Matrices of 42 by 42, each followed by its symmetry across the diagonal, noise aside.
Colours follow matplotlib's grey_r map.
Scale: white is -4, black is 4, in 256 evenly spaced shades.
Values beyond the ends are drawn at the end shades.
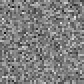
neither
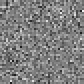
antisymmetric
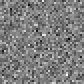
neither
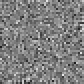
antisymmetric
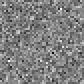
symmetric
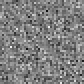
antisymmetric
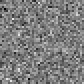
neither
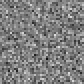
antisymmetric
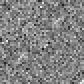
symmetric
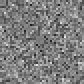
symmetric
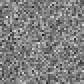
neither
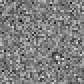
symmetric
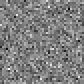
antisymmetric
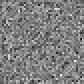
symmetric
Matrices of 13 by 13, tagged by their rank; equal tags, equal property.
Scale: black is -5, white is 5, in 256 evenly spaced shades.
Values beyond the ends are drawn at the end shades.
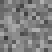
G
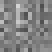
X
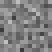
G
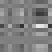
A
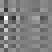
A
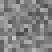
G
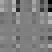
A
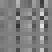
A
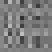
X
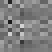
X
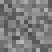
G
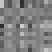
X
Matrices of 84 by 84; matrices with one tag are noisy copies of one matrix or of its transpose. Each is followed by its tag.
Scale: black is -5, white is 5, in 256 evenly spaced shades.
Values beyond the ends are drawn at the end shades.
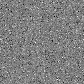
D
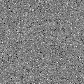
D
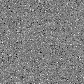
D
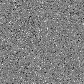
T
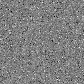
D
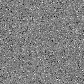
D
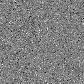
T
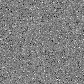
D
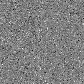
T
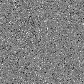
T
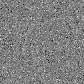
D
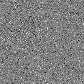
T
